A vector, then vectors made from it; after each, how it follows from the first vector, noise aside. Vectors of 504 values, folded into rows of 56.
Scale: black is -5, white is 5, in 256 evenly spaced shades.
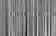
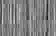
wrapped around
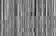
wrapped around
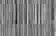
wrapped around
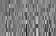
sign-scrambled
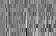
sign-scrambled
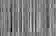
wrapped around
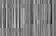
wrapped around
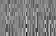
sign-scrambled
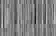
wrapped around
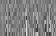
sign-scrambled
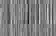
wrapped around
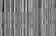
wrapped around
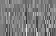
sign-scrambled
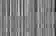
wrapped around
